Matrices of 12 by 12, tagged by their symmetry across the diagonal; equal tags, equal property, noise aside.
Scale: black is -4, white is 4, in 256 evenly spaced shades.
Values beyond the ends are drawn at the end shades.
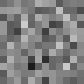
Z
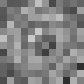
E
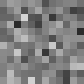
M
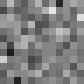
M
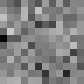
Z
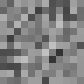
E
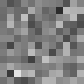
Z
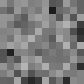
E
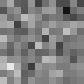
M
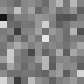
Z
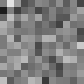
M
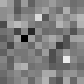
Z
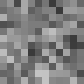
M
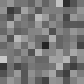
E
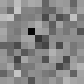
E
